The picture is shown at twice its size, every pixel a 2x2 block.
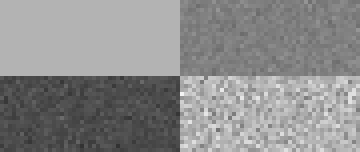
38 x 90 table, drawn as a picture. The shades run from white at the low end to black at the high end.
It is made of 2 by 2 panels. Panel 1,1: low, flat. Panel 1,2: middling, fine-grained, faint in contrast. Panel 2,1: high, fine-grained, faint in contrast. Panel 2,2: low, fine-grained.
